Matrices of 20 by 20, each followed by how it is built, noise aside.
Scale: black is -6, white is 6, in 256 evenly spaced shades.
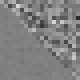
upper triangular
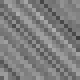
Toeplitz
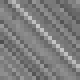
Toeplitz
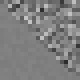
upper triangular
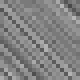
Toeplitz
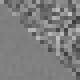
upper triangular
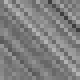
Toeplitz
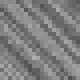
Toeplitz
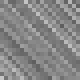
Toeplitz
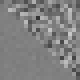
upper triangular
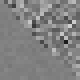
upper triangular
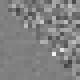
upper triangular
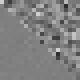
upper triangular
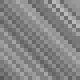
Toeplitz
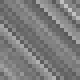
Toeplitz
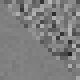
upper triangular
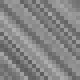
Toeplitz
